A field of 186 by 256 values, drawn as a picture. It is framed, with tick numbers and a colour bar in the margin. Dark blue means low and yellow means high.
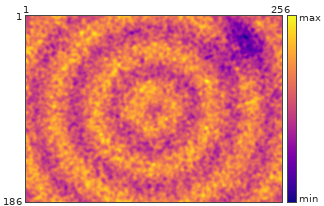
Odd rows or columns: none. Dips: one, in the top right. Average level on the scale: 60%. Lone odd cells: none. Ninth with the lowest average: top right. Rings: centred on the centre.
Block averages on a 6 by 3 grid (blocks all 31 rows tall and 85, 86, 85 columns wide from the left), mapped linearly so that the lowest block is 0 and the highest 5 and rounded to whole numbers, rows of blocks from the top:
531 / 450 / 444 / 444 / 454 / 545
